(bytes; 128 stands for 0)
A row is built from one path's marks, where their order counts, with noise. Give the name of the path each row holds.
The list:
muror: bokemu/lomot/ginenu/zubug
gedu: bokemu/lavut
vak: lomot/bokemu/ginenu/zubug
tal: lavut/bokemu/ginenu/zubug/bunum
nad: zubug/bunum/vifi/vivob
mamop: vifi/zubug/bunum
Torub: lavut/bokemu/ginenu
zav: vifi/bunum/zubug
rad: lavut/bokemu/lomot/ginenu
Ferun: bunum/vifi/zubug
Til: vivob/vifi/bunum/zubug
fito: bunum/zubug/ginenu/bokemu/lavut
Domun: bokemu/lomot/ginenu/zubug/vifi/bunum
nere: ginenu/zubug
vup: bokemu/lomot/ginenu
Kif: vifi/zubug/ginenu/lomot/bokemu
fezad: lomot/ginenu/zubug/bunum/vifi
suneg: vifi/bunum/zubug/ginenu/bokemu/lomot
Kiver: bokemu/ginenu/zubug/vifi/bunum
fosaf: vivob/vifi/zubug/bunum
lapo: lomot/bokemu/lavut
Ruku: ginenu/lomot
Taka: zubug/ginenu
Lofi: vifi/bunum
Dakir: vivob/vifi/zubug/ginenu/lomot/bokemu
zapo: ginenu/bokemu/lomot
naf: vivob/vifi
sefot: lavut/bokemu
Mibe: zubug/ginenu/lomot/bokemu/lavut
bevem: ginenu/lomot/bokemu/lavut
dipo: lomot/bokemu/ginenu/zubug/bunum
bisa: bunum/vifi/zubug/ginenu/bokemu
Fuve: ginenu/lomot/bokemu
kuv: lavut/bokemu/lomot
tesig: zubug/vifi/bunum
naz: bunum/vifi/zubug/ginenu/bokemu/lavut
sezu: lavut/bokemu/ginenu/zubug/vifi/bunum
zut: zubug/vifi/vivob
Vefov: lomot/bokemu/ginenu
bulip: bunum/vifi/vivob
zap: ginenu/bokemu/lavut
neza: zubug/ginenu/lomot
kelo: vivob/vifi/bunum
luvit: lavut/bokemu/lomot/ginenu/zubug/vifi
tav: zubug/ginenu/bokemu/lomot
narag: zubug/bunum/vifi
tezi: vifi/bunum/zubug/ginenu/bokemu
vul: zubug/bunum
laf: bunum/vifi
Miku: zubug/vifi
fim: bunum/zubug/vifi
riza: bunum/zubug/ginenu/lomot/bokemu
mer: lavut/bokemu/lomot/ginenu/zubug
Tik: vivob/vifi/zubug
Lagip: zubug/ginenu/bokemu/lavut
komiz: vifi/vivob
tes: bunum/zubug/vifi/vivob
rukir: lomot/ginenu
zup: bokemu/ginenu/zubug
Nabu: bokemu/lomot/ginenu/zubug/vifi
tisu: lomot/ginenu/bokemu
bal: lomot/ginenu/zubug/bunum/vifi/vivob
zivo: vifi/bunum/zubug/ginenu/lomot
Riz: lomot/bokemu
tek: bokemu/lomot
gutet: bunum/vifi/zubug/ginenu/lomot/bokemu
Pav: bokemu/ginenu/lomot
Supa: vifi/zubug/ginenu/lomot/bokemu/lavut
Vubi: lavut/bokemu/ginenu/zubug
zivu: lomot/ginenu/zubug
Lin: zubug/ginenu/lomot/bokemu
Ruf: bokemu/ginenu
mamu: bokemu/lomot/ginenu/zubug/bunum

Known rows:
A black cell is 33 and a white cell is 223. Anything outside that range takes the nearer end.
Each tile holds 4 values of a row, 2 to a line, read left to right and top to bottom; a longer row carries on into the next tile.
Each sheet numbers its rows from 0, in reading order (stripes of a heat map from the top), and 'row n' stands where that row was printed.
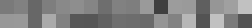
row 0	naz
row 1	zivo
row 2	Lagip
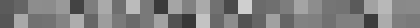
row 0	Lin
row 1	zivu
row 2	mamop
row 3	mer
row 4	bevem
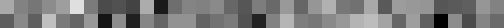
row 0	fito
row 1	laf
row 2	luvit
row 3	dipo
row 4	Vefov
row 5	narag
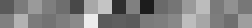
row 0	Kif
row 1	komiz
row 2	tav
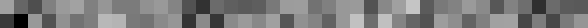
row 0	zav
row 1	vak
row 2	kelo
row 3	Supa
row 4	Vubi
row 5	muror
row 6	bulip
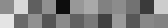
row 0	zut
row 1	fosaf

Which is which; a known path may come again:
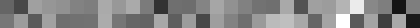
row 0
rad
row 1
neza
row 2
Mibe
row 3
Vefov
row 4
Miku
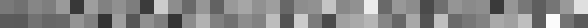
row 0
zivo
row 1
fosaf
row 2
dipo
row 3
Lagip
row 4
zapo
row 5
Lin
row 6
Torub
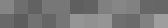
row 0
bal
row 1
Dakir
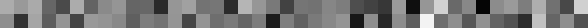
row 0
fim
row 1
Nabu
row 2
tes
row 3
nad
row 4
laf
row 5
zut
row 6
mamop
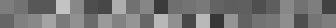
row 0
tezi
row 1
vup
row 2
tesig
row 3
Domun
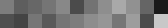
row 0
fezad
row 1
rukir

